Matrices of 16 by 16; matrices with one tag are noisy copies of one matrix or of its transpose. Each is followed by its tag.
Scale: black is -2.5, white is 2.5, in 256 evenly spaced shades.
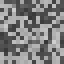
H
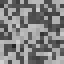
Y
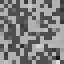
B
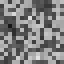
H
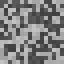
Y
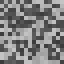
B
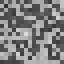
B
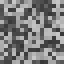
H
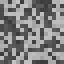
H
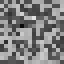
B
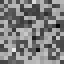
B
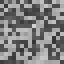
B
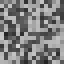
B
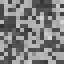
H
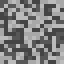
Y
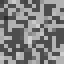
Y
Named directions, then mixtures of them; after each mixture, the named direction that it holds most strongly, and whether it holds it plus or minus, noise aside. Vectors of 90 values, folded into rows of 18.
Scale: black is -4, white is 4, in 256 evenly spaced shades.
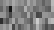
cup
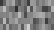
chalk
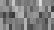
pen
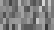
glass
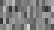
chalk, plus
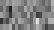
cup, plus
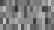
chalk, plus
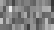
cup, minus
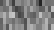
pen, minus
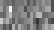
cup, minus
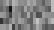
cup, plus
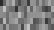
chalk, plus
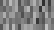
glass, minus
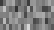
chalk, plus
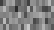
chalk, plus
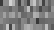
glass, minus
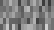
glass, minus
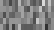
glass, plus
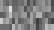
cup, minus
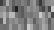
pen, minus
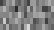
chalk, plus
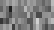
cup, plus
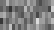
cup, plus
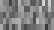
glass, plus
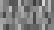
glass, plus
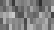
pen, minus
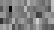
cup, plus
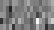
cup, plus
